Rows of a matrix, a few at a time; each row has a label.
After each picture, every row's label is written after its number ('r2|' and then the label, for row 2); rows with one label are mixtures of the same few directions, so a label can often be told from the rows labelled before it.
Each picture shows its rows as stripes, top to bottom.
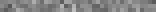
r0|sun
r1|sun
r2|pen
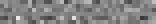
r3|sun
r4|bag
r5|sun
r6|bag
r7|pen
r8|sun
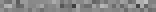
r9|pen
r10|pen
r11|bag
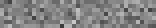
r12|sun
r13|bag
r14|bag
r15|bag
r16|sun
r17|pen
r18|sun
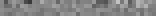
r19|bag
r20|pen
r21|bag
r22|pen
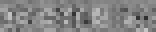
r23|sun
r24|pen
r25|pen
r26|sun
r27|pen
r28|sun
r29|pen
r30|pen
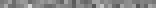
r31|sun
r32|bag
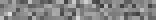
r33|sun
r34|bag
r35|pen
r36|sun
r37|bag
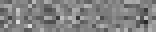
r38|sun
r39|sun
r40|pen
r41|pen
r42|pen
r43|pen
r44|bag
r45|bag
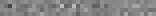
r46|pen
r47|sun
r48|sun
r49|bag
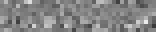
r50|bag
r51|pen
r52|sun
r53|sun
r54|pen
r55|pen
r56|sun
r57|pen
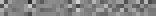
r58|bag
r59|bag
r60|bag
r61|bag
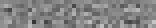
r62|sun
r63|pen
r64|sun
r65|sun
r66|pen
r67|sun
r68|bag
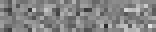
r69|sun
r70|pen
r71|sun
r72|pen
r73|sun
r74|bag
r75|bag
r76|sun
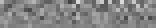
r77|bag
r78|pen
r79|bag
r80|sun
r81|bag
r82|pen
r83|bag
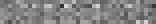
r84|pen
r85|sun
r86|pen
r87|bag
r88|pen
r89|pen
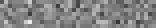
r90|bag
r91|pen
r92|sun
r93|bag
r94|pen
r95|bag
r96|pen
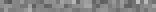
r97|pen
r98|sun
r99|bag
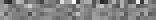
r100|pen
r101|bag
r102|pen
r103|bag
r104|pen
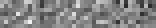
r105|bag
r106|bag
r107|sun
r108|pen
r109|sun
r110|bag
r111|pen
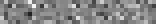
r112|bag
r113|sun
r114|bag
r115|bag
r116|bag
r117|pen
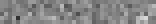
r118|sun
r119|sun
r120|sun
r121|bag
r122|pen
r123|pen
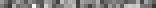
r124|pen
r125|sun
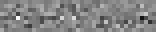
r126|pen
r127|pen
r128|sun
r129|pen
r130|pen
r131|bag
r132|bag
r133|bag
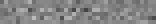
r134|bag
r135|pen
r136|sun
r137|pen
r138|sun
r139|pen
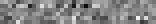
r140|pen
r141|sun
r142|sun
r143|pen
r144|pen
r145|pen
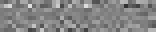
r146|pen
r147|sun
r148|sun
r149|pen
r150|sun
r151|sun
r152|sun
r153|sun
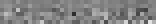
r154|pen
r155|sun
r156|pen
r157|pen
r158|bag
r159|bag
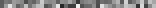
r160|bag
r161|pen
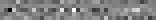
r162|pen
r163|pen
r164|sun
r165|pen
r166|bag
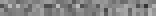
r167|pen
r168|pen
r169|bag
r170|bag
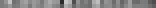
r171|sun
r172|sun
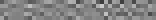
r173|bag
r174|bag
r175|bag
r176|bag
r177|bag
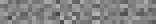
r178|pen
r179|pen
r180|bag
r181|pen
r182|sun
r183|sun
